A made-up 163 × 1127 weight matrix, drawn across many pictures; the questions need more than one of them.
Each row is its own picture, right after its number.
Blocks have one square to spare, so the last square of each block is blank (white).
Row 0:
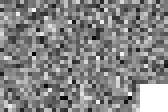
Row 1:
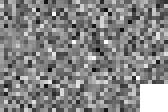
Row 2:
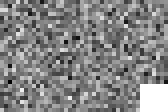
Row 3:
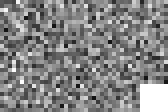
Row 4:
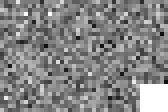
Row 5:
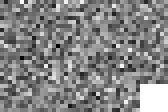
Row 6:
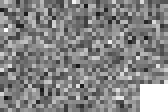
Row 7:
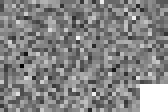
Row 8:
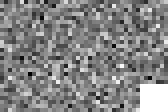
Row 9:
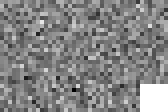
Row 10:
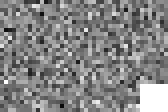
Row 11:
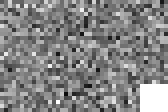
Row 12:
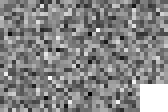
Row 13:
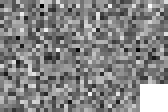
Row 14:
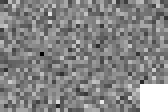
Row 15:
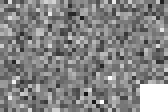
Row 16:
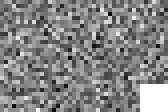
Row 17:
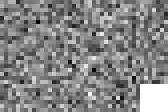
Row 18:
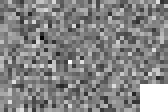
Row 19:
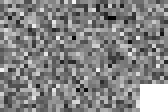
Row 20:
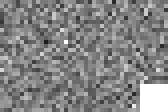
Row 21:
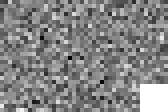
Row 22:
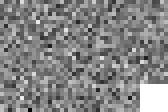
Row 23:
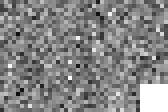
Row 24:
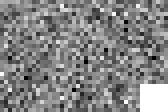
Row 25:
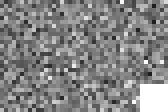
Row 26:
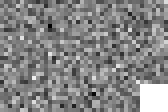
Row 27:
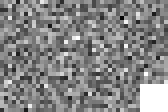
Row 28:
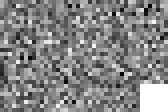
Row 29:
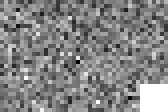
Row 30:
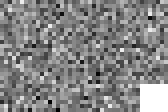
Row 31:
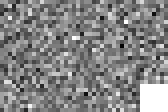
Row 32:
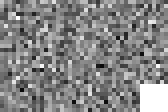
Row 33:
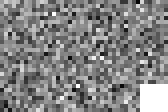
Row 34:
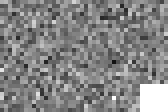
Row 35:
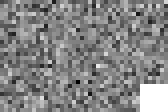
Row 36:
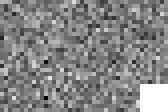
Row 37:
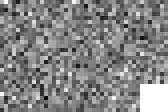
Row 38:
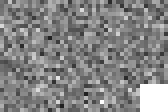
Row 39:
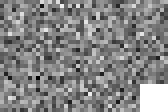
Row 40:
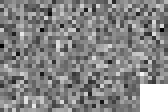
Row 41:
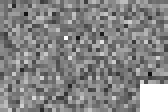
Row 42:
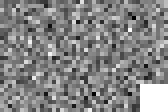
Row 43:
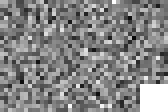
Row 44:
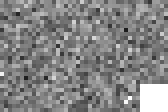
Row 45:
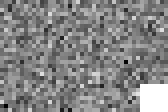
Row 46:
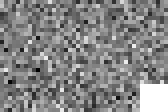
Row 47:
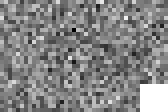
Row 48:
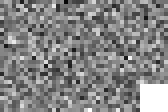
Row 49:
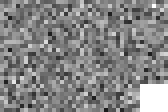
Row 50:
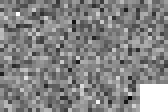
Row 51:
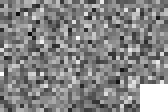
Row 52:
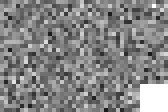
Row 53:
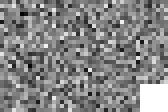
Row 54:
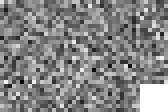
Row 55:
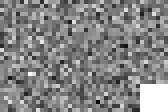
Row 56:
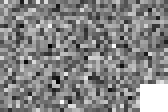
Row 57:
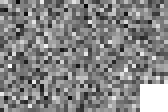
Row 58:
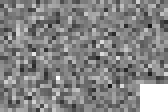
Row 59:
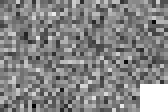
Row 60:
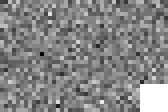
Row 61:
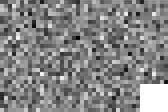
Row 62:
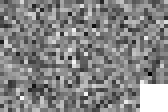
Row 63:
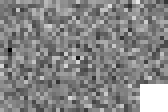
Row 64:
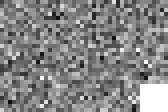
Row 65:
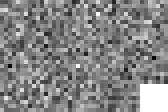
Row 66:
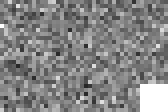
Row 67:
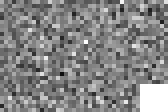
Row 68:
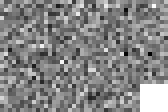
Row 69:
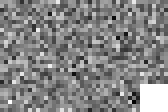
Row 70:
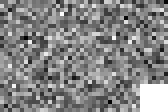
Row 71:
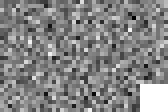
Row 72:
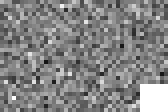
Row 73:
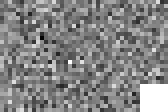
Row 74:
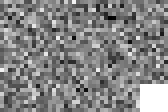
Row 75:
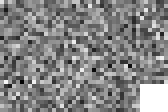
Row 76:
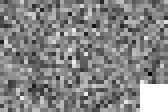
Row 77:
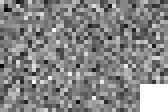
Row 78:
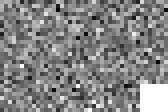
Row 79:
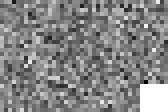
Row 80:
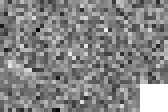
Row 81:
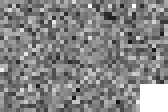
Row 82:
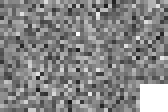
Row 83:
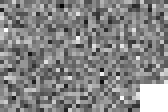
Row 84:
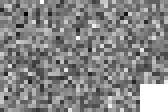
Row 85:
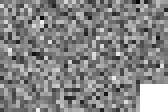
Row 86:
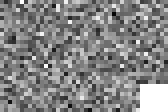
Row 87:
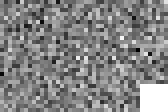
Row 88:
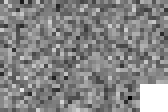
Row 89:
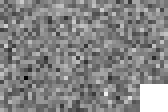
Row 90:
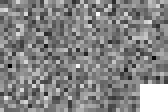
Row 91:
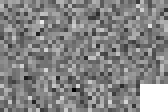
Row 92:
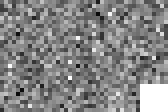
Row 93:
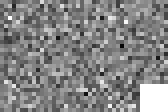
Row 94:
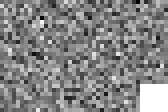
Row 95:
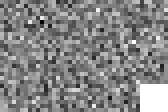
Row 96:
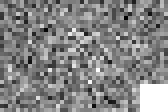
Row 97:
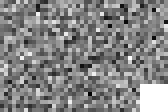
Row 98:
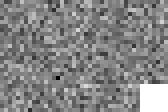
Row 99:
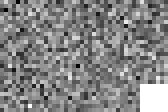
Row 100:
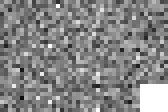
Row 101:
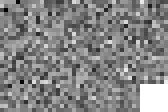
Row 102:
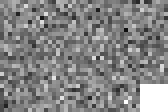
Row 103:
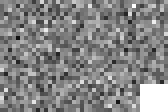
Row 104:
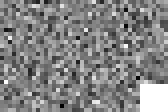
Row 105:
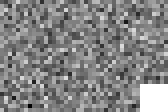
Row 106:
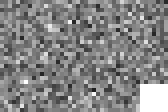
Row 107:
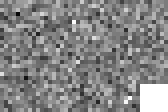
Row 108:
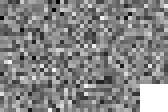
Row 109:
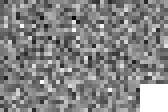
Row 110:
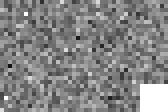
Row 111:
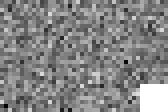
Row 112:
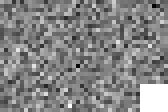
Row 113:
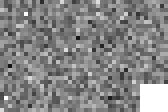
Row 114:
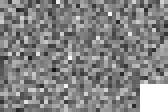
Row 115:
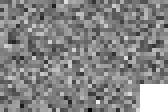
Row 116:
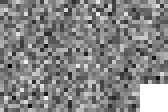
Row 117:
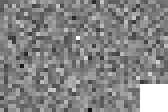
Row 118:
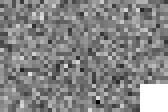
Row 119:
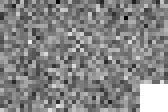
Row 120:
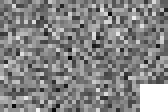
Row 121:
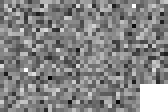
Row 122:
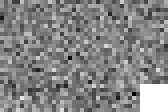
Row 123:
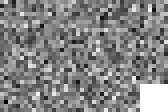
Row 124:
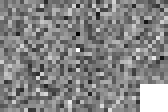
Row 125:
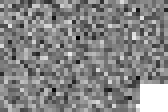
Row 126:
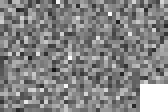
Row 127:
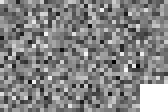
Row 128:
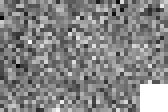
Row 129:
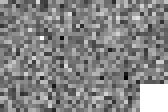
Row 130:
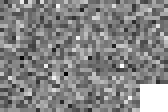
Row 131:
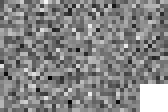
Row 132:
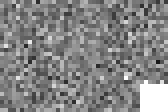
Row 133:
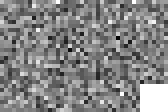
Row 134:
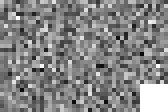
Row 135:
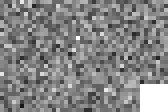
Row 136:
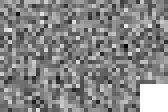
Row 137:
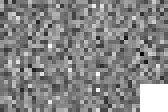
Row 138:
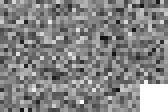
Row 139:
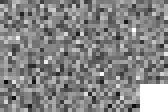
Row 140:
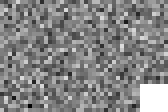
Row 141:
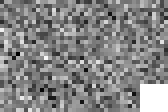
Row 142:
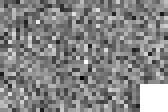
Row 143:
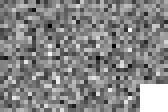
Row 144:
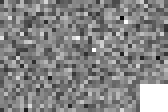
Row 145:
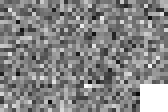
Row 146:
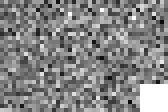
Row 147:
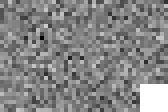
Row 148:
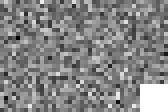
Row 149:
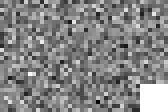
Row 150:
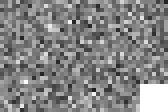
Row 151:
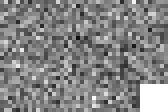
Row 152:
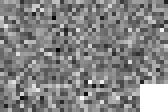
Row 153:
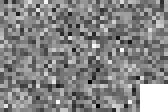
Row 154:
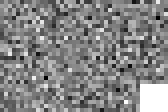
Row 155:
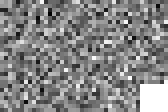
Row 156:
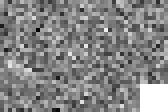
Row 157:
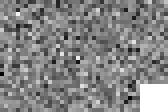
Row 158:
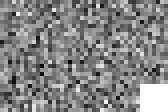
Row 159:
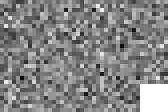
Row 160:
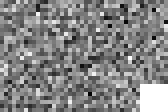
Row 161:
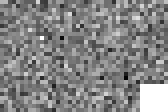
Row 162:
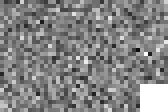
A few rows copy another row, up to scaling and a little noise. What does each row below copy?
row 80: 156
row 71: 42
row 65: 90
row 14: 60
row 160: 97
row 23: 92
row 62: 76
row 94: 85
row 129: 161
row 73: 18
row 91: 9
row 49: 52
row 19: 74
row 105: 140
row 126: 114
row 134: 32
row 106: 150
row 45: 111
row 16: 120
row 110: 113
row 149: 55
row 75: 54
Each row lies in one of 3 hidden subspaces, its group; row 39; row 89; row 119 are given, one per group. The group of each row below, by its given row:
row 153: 119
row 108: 119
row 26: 89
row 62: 119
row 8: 89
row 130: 89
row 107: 89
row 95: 89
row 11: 119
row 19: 39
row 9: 89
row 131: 39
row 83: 39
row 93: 39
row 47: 119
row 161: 119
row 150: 89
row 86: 89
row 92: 39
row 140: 39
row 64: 119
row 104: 89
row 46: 119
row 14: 119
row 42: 89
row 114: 119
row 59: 119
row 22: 119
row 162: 89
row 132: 119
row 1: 39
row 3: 39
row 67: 119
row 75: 39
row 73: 119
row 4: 39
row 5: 89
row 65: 39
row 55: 89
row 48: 89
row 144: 39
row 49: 39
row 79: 119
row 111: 119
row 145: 119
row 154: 89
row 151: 119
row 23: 39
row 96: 119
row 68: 39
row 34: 39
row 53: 39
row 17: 39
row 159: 39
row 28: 119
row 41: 89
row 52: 39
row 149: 89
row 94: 89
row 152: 119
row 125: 89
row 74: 39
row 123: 39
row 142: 89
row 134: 119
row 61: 39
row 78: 89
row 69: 119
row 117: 89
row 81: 39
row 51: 89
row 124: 39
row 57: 39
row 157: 89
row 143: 89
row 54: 39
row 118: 89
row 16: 119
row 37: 39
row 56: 89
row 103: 39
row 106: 89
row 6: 39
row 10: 89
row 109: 89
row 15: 119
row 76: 119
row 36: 39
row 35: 119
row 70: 119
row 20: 119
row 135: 89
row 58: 89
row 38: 119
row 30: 119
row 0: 89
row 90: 39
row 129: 119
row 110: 39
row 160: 39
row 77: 39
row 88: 89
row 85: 89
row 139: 39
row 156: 119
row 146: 119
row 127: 39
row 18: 119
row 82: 39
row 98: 119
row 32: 119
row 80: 119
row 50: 89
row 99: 39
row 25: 119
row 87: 89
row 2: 39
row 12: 39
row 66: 119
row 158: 119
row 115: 89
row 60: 119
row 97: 39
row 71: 89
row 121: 39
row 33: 89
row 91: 89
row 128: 119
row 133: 119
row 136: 89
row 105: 39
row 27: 39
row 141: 119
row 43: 39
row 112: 39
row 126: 119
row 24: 89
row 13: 39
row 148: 39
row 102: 89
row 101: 39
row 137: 119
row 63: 89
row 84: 39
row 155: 39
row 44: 89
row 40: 119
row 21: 119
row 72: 39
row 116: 39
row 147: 119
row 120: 119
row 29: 89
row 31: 39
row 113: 39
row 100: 119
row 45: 119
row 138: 119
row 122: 119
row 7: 89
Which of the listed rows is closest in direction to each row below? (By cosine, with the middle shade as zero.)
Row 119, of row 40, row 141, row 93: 141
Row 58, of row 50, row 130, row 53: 130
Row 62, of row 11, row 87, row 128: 128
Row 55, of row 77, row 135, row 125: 77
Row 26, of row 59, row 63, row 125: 59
